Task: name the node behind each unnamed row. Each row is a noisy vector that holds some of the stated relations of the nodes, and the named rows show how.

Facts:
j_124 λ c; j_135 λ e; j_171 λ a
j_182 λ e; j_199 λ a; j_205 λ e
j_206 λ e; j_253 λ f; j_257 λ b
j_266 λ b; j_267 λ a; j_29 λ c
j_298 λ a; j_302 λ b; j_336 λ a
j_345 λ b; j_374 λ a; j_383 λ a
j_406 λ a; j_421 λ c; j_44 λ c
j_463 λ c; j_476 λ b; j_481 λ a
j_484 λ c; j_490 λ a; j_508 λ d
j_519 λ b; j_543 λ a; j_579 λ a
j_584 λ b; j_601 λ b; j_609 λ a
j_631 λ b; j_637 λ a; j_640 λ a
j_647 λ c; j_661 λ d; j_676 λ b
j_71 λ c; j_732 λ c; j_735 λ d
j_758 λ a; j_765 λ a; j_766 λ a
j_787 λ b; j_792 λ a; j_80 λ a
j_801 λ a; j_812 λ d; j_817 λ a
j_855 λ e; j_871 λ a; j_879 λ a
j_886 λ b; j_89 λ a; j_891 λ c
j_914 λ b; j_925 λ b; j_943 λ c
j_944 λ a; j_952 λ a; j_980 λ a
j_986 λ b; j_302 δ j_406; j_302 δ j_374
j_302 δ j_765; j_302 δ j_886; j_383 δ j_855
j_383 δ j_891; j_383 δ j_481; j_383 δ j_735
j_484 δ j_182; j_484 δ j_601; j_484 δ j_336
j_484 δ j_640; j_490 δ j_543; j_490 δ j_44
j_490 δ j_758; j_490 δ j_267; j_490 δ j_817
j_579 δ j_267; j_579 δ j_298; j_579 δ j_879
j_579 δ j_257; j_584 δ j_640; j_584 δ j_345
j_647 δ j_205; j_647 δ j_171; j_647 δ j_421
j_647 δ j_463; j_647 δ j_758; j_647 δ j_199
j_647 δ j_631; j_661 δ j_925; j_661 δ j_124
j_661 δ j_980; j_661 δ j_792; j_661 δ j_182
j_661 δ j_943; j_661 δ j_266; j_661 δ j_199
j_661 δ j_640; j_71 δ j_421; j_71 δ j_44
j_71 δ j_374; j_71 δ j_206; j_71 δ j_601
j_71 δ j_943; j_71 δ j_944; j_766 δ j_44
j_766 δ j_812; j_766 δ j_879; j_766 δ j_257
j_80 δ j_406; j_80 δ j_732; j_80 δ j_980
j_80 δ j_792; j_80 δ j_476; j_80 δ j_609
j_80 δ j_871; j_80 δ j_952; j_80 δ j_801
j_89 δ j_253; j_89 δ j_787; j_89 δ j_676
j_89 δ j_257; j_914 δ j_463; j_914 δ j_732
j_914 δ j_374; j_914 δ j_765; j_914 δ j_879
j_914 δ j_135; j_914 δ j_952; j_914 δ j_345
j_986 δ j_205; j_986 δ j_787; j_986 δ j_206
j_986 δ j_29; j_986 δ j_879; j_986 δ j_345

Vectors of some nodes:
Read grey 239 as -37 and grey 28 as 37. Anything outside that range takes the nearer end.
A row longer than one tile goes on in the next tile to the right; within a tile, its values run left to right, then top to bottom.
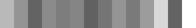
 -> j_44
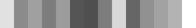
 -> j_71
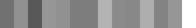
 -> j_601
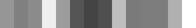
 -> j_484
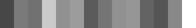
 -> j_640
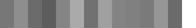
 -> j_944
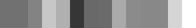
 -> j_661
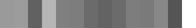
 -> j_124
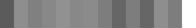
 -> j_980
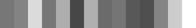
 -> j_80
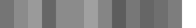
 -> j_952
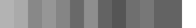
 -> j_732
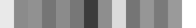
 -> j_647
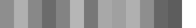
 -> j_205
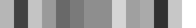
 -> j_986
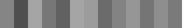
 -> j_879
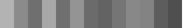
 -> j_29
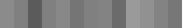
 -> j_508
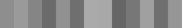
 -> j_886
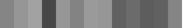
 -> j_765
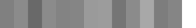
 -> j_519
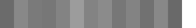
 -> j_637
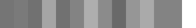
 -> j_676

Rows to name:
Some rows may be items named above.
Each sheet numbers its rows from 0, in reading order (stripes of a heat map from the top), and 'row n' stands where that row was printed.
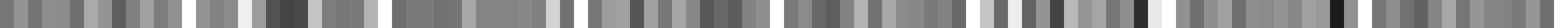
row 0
j_476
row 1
j_484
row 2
j_267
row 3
j_406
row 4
j_171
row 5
j_914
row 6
j_345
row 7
j_944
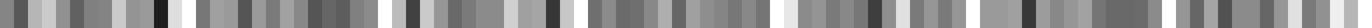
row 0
j_584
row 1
j_406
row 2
j_986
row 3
j_199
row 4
j_647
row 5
j_374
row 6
j_490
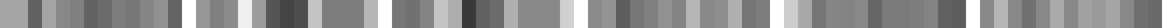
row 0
j_943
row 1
j_484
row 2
j_661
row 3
j_631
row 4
j_463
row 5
j_206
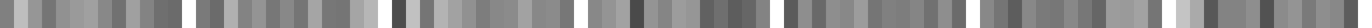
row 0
j_135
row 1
j_383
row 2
j_182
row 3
j_765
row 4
j_336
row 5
j_812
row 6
j_421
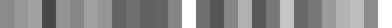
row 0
j_765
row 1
j_257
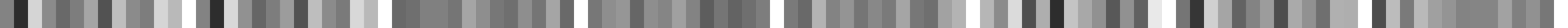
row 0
j_579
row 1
j_579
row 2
j_298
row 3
j_952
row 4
j_383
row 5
j_302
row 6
j_89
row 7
j_182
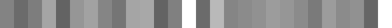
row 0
j_787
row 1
j_855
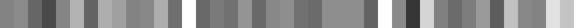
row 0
j_758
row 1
j_253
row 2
j_766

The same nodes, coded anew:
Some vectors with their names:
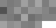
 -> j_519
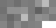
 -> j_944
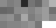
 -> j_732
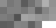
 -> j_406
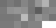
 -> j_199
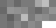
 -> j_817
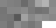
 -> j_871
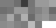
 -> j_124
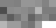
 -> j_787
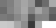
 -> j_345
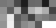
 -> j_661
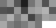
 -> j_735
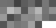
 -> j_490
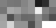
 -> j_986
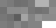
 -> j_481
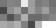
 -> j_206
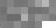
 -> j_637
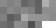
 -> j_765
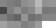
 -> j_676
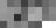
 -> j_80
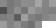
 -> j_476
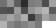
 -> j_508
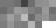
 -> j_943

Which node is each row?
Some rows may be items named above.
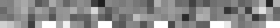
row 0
j_345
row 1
j_584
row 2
j_374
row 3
j_80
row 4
j_253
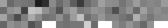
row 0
j_302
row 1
j_44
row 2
j_886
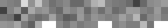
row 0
j_855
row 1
j_298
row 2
j_943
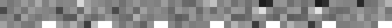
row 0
j_476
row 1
j_135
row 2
j_886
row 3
j_298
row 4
j_914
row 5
j_914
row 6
j_732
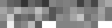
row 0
j_484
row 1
j_463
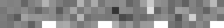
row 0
j_952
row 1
j_601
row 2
j_257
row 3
j_758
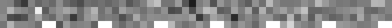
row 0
j_89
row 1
j_383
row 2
j_267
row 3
j_812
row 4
j_879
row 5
j_640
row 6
j_336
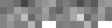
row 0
j_943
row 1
j_421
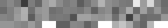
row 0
j_29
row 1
j_406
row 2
j_182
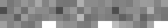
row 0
j_476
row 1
j_631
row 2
j_787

